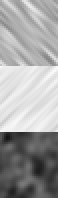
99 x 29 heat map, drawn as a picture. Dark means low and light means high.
The table splits into 3 rows of 1 panel. Panel 1,1: high, slanting down to the right. Panel 2,1: very high, slanting up to the right, faint in contrast. Panel 3,1: low, blotchy.
